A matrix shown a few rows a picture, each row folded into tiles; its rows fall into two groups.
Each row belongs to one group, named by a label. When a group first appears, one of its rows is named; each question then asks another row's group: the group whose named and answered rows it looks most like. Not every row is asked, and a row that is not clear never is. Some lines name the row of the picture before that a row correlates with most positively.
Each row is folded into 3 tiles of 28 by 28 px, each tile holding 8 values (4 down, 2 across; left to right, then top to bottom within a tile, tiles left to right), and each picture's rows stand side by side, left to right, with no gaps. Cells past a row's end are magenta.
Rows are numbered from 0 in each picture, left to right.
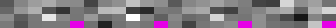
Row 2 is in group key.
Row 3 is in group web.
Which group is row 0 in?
key
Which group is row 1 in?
key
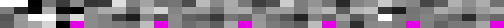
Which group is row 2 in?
web
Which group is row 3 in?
web
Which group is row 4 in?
key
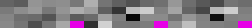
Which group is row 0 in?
web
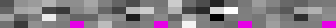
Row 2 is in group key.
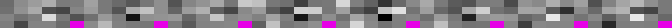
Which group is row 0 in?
key
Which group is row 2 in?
key
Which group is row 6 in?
key
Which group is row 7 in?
key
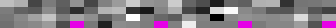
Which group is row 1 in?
key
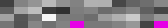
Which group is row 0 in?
key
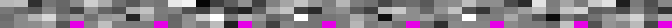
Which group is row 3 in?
key
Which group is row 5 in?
key
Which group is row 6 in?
web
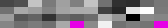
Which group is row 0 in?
web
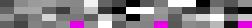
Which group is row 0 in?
key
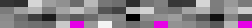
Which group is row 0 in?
web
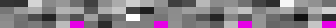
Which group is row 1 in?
key
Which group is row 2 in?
web
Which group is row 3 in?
web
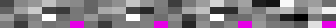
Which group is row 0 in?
key
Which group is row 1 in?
key
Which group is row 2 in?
key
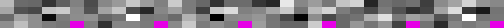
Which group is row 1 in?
key
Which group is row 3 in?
web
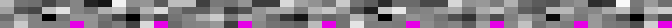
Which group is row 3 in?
web
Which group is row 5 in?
web
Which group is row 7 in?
web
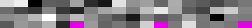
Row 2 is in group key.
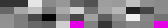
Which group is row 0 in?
web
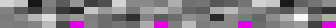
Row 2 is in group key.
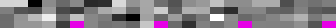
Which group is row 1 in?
web
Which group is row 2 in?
key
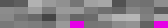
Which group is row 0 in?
web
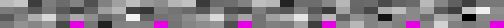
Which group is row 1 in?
key
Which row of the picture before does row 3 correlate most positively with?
1
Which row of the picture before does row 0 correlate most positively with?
1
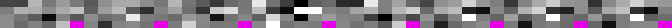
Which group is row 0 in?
web
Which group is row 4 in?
web
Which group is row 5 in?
key
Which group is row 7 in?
key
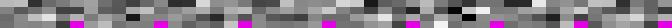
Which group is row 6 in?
web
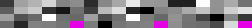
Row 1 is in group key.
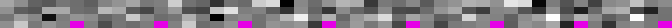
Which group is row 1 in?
key
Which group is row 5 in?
key
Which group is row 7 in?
key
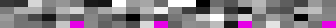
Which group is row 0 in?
web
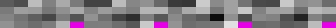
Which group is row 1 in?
web
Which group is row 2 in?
web
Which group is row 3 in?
web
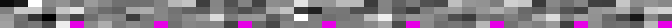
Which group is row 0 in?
web
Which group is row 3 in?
key
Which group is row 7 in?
web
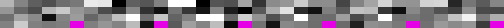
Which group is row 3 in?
key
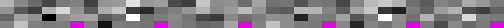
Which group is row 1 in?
key
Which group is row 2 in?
web
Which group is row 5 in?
key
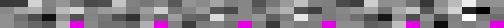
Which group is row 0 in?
web
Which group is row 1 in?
web
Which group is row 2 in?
key
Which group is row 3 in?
key
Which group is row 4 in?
web
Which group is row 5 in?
key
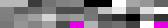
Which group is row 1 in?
web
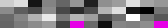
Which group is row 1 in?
key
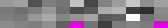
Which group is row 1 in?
key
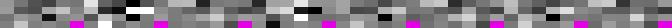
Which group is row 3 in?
key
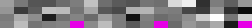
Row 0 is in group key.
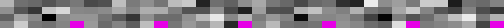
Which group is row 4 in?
web
